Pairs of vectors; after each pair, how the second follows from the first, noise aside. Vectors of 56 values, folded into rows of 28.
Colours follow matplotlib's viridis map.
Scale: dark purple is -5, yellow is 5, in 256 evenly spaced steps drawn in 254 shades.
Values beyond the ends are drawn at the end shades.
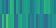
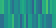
shuffled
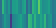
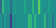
partly zeroed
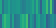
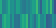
copied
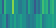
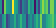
scaled up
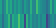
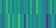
copied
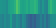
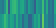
shuffled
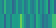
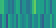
reversed
